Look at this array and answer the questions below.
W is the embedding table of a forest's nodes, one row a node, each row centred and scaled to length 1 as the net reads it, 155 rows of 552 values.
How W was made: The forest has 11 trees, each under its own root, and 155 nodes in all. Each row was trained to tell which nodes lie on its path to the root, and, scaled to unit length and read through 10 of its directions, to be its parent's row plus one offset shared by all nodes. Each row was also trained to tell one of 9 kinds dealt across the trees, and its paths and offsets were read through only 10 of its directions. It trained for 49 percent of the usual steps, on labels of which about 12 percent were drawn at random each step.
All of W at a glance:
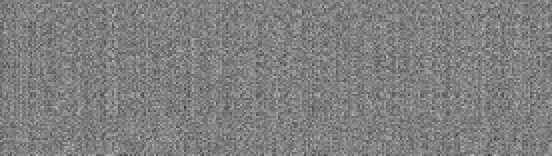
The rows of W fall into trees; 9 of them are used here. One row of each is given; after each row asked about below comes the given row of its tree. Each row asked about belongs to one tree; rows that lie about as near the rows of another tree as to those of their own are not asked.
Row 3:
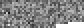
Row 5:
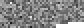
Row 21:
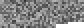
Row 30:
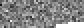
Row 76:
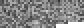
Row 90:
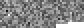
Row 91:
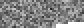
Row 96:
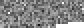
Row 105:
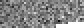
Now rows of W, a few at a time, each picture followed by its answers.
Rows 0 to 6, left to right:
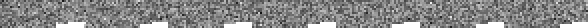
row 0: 90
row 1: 21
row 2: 30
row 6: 21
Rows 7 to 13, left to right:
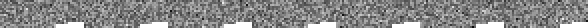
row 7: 105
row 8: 90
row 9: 96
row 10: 91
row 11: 96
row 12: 76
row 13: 30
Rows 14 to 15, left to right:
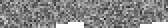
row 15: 5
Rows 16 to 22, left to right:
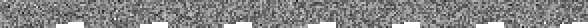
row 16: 21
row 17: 5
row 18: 3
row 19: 105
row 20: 91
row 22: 96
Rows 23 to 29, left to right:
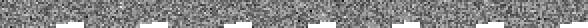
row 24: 30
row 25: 76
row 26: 90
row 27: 30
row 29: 96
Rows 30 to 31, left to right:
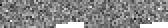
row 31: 21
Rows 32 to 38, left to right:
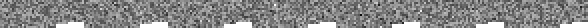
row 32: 30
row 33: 30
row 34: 5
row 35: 105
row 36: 21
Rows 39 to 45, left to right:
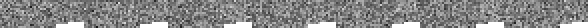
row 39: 90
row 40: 96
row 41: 30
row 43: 91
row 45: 91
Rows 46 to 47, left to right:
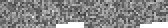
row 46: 30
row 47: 90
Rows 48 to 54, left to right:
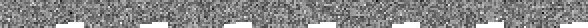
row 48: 21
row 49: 21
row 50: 30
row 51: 30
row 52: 90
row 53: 90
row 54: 91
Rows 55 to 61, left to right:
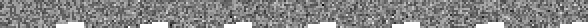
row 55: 91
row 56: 21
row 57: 3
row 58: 96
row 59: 21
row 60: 5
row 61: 3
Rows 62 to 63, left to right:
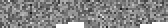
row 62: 91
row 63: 96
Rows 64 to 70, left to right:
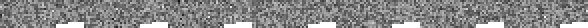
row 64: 76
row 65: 91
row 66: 90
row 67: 96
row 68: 76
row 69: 5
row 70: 76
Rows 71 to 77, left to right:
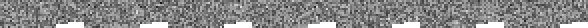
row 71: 5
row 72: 30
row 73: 3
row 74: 105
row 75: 5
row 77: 96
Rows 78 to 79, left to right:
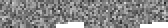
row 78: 3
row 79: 5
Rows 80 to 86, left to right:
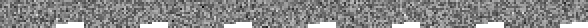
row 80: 30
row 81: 91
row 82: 96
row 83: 105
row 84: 76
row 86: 90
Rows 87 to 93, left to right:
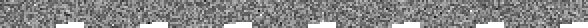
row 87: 105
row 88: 3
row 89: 30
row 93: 96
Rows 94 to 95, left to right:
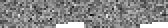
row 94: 105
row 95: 96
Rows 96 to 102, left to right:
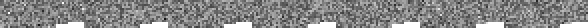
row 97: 76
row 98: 21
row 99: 91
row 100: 91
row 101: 90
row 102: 30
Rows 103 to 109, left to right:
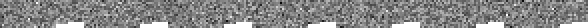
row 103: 30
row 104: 90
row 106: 96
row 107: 96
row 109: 90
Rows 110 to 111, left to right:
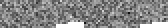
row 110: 90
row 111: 30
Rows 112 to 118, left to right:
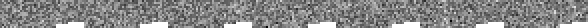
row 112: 91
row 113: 96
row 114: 3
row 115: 76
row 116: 5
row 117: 105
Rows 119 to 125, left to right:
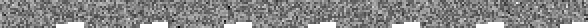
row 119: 21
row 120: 3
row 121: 30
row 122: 21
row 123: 21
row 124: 5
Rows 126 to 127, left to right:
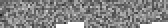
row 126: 96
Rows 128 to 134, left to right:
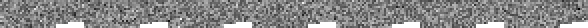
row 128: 5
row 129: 105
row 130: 21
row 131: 5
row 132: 96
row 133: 90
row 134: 96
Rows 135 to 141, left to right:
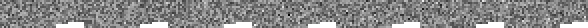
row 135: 91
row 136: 96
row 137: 105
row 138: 105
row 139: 105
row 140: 21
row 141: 3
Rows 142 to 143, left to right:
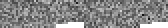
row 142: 30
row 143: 90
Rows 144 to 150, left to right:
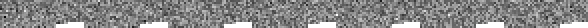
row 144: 105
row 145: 30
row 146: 96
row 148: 105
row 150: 30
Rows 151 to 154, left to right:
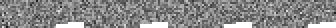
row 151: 90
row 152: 90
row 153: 21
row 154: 90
